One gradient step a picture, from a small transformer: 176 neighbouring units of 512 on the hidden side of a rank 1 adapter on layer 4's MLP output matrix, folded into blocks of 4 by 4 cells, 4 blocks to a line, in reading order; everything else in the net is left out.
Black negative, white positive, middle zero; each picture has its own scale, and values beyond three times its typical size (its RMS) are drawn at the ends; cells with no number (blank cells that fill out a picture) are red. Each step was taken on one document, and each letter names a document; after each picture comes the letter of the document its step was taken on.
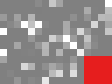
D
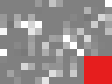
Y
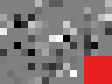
D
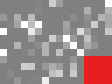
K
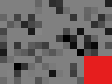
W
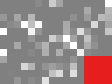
D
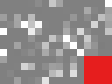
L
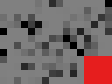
K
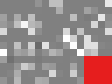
W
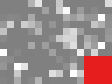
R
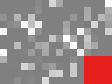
K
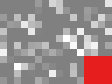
W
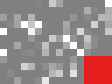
L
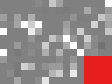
L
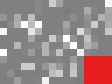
K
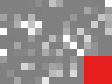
L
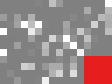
D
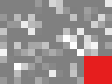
W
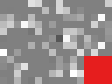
R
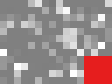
R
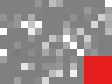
L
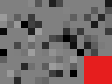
L
